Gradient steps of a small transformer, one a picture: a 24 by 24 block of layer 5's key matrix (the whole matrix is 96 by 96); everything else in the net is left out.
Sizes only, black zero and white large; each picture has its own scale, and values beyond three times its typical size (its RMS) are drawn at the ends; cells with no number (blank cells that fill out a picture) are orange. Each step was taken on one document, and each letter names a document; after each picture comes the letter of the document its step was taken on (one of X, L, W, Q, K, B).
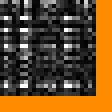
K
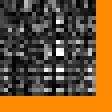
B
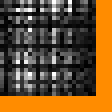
K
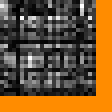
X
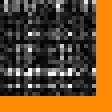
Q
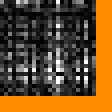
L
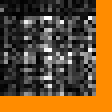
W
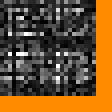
L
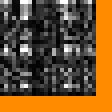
K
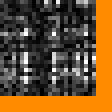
L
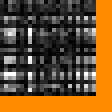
K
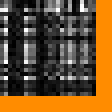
W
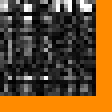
W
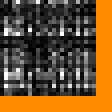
K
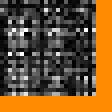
B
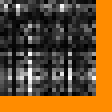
Q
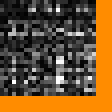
B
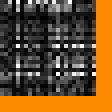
Q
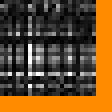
Q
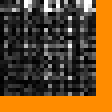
W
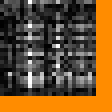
Q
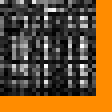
X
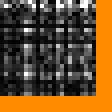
W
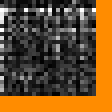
X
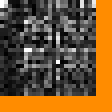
X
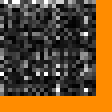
L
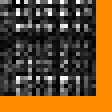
K
